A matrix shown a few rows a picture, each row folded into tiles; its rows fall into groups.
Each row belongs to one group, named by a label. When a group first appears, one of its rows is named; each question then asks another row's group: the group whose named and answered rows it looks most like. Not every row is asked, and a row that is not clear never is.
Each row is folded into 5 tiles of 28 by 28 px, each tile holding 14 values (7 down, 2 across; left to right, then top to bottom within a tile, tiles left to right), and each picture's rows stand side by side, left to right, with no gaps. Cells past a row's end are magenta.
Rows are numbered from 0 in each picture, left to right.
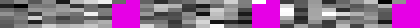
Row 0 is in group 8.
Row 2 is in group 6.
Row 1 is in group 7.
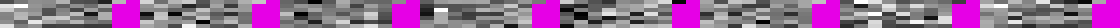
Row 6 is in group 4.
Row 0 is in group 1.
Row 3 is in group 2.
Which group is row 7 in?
1
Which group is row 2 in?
7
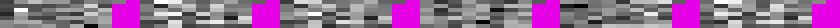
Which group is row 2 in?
4
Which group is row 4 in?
8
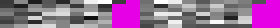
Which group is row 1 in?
4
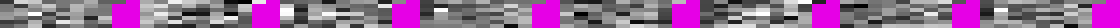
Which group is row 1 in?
1
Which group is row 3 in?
2
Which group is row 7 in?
2
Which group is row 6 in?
8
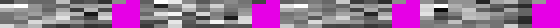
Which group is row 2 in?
1
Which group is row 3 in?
6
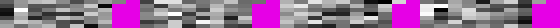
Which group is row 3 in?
6
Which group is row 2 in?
1
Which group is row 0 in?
2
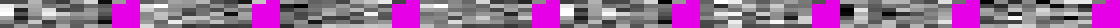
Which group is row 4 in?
6
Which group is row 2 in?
8
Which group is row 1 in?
1
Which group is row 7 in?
8
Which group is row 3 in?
1
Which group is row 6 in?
2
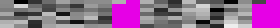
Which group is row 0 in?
7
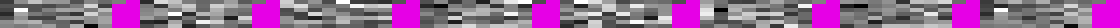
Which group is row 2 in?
1
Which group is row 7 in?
2
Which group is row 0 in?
2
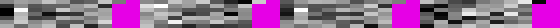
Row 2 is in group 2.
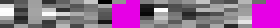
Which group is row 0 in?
6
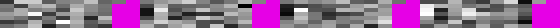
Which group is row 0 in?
4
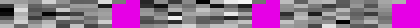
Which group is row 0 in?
2
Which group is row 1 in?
8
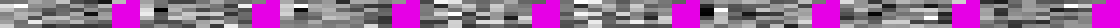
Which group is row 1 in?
6
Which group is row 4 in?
4
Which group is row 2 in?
6
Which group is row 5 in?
2
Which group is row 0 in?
1
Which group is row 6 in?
7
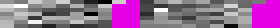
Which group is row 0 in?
1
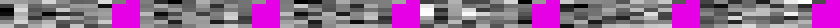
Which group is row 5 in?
8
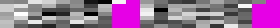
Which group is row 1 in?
6
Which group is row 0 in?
1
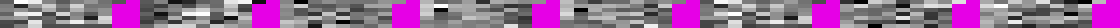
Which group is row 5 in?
4
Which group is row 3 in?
6
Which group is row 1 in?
8
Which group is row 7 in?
1
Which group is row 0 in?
4
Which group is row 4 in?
6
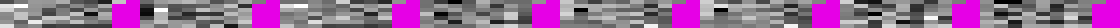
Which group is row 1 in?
2
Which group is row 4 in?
6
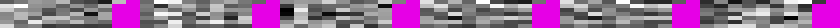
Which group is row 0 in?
1
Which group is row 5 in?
8
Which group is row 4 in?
1
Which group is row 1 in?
4
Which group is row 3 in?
1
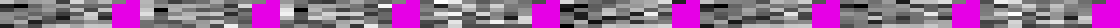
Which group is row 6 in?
8
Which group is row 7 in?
4
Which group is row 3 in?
4
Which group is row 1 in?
6
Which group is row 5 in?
8
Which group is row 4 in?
8
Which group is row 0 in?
8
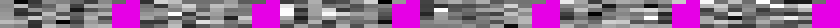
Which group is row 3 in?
2
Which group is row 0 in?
7
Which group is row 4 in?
7
